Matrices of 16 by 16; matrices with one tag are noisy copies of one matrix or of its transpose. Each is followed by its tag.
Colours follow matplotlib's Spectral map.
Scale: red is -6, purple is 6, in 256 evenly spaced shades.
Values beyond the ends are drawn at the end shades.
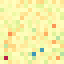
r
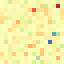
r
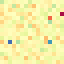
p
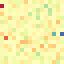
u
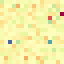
p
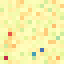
r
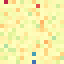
u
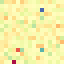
p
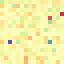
p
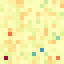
r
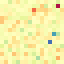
r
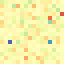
p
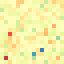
r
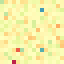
p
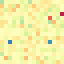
p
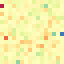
u
